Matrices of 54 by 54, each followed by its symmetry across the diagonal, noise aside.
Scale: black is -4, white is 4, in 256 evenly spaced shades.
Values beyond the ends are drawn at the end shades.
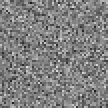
neither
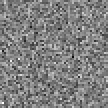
neither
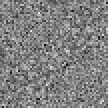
symmetric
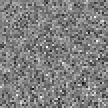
symmetric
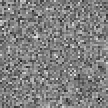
symmetric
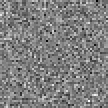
neither
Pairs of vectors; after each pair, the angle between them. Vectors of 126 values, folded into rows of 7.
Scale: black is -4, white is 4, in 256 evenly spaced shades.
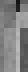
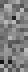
orthogonal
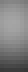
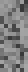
orthogonal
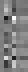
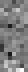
orthogonal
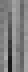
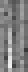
nearly opposite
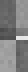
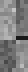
nearly opposite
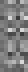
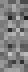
nearly opposite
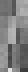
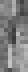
nearly opposite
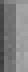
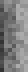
nearly parallel
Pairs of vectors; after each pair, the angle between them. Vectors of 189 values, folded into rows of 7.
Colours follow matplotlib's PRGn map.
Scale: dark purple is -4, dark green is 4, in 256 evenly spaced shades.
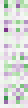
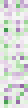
nearly opposite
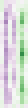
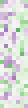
partly aligned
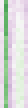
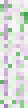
partly opposed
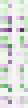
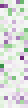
orthogonal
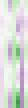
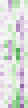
nearly parallel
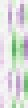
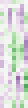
nearly parallel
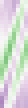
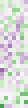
partly opposed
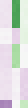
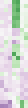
nearly parallel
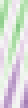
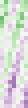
nearly parallel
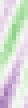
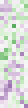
partly aligned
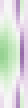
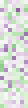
orthogonal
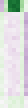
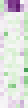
nearly opposite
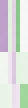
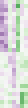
nearly parallel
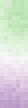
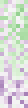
partly aligned
